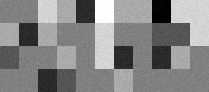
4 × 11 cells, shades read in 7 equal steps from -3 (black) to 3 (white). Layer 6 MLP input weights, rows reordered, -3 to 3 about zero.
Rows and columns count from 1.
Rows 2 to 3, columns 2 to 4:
-2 1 0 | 0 0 1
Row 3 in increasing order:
-2 -2 -1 0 0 0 0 0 1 1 2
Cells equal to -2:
5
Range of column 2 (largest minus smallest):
2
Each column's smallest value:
-1 -2 -2 -1 -2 0 -2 0 -3 -1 0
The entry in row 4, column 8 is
0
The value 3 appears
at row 1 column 6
